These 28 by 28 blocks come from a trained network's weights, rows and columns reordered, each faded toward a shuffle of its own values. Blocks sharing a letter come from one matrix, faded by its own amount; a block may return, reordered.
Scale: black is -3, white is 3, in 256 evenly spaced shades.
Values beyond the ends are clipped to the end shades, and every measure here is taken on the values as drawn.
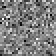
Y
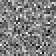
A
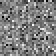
Y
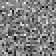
A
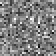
A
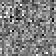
A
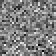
A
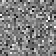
Y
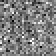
A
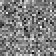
A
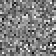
A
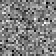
Y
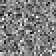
A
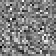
A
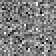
Y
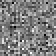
A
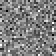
A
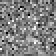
Y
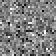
Y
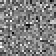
A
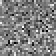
Y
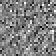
Y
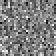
A
